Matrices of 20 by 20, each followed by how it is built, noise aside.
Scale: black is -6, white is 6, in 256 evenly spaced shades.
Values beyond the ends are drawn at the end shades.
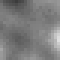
smooth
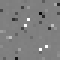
sparse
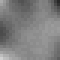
smooth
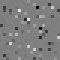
sparse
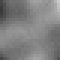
smooth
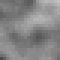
smooth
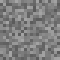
noise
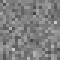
noise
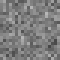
noise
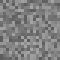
noise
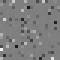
sparse
